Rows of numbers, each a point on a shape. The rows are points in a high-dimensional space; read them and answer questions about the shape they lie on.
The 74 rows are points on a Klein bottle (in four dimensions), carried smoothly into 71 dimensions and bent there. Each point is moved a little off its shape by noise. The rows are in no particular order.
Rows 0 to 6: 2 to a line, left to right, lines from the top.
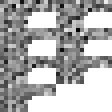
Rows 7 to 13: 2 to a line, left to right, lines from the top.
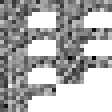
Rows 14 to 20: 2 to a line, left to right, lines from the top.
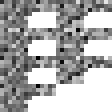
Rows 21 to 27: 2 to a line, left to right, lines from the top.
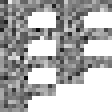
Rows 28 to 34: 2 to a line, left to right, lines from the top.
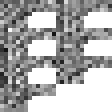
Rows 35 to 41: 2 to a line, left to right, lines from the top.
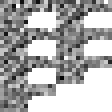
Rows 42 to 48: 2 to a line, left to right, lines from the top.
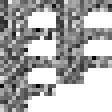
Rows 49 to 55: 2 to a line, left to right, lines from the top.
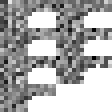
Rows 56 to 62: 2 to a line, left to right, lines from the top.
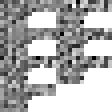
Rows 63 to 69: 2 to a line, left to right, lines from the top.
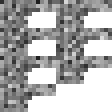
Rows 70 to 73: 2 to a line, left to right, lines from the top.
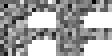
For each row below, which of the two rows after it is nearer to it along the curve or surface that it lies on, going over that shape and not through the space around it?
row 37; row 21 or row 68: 21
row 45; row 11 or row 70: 11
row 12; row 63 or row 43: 63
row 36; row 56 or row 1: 1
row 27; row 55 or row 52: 52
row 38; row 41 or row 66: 66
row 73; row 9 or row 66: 66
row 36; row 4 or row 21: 4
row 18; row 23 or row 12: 12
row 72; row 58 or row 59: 59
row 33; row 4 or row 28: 28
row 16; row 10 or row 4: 10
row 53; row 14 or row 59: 59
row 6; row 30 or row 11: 11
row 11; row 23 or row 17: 17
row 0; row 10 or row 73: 10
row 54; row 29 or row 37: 37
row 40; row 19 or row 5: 5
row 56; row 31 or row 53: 53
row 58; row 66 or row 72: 66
